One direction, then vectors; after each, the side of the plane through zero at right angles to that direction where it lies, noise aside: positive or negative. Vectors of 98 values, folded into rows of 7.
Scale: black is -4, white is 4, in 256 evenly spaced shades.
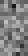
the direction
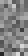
negative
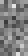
negative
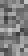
negative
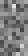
negative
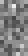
negative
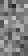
positive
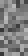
negative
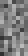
negative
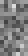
negative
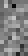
positive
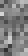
negative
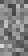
positive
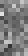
negative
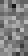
positive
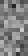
positive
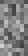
positive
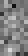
positive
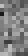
positive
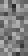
positive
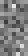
negative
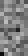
positive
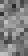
positive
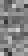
negative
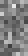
negative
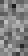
positive
